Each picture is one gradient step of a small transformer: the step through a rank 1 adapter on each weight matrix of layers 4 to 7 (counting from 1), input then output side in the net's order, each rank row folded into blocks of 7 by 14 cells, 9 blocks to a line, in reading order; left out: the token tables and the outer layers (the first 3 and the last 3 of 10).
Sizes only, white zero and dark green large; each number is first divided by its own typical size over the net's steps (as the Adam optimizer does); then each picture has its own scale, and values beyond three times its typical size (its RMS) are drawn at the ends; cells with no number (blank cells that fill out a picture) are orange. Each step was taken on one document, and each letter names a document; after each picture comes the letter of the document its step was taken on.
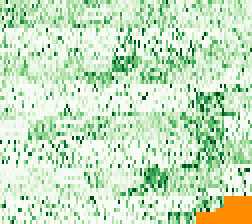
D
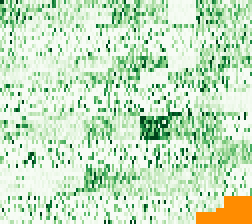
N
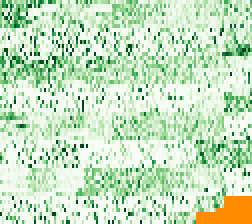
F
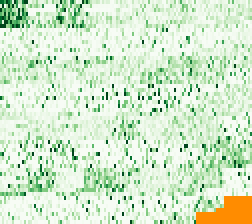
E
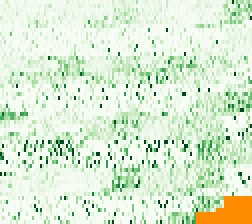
E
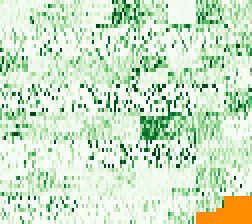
N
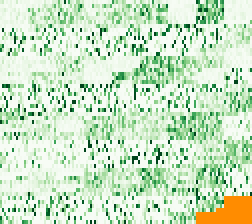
N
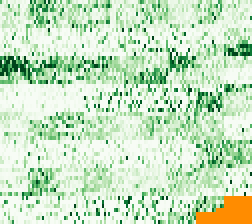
D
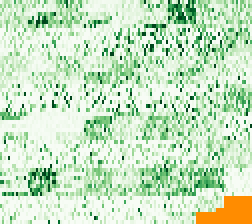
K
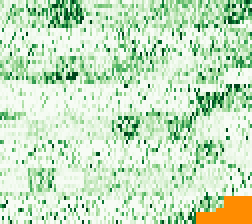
D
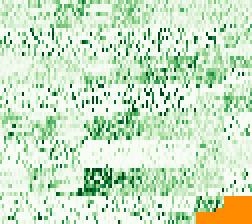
F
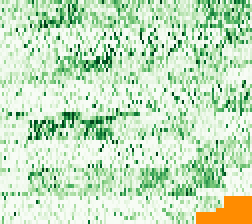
K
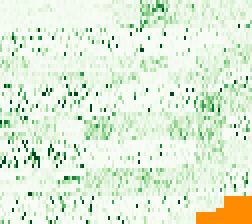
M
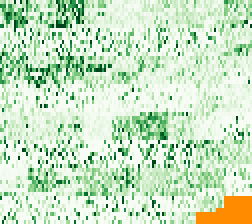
F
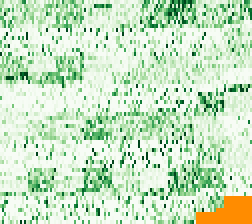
D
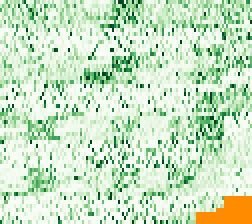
D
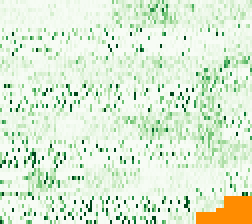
M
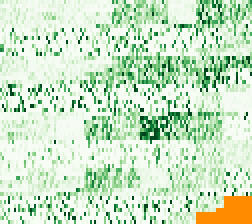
N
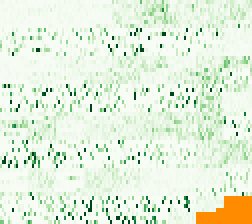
M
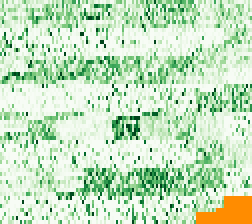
D
